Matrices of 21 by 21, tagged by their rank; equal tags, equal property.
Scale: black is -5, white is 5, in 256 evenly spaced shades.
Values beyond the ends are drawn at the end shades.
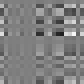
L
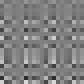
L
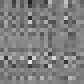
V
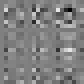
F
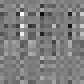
F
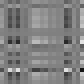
L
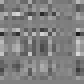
F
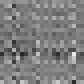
V
